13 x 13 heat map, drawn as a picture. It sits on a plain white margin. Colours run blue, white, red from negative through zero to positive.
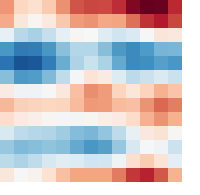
Horizontal stripes repeat 2 times down the table. On average the colour sits 50% of the way up the scale. The bottom left is the calmest part. No lone cell stands out from its neighbours. The top right is the ninth with the highest average. The top right is the roughest part.
